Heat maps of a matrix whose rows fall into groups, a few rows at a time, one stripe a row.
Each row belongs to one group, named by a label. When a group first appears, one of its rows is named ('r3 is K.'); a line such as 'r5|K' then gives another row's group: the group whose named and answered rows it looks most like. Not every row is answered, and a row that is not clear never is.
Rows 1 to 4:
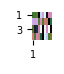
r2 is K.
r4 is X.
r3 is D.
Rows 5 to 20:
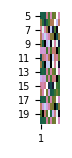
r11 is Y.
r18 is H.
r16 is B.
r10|K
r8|H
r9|D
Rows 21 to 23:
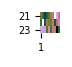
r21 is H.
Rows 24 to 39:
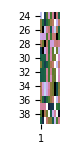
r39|B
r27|K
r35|H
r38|D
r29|B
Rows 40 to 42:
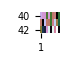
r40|K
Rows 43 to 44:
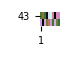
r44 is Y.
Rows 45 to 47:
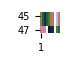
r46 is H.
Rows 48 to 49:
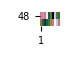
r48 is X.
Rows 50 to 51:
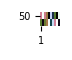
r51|D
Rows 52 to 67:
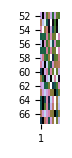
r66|H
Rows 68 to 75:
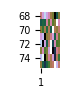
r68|H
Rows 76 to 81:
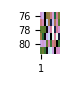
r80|K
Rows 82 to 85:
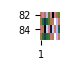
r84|D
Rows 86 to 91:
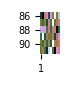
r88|K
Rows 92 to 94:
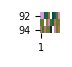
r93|B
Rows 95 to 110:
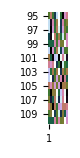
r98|B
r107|D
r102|X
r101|D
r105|X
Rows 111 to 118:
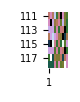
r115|B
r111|X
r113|K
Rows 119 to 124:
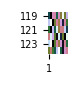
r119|B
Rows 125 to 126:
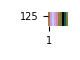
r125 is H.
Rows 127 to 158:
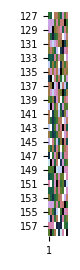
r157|X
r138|H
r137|D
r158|D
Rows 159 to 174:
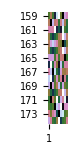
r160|Y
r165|K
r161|X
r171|D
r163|H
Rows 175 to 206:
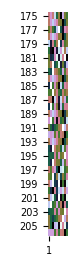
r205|D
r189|H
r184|H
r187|D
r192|K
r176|H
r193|H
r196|B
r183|B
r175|X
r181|D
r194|B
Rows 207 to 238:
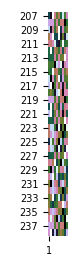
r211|X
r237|K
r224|H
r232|H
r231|Y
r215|B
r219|K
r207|B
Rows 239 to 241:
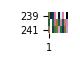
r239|D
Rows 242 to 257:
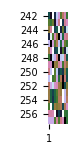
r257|K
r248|Y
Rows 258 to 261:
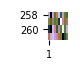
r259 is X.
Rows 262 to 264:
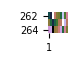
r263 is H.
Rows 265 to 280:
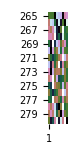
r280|D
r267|X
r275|B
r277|B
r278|X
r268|X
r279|X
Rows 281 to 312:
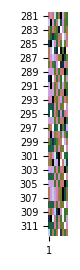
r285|B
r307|H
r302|D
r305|K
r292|K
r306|H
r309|X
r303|K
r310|B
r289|K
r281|X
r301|X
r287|H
